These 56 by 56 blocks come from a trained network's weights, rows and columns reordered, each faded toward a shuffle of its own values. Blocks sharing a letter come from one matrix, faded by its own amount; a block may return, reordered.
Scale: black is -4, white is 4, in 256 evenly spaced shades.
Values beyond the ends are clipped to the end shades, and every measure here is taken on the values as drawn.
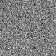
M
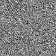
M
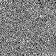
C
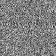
M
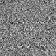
M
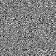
M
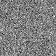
C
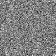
M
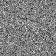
C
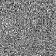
M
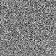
M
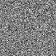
M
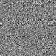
M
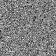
C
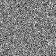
C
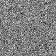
C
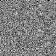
M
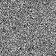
C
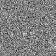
M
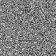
M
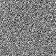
M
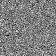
C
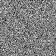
C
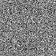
M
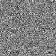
M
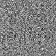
M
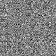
M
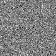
C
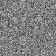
M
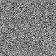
M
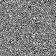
C
